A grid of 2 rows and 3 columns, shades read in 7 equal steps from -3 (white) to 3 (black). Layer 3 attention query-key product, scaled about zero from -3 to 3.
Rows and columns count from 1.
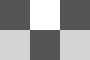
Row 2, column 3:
-2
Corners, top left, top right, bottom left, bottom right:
1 1 -2 -2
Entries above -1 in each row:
2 1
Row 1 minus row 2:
3 -4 3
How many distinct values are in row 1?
2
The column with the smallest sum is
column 2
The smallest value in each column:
-2 -3 -2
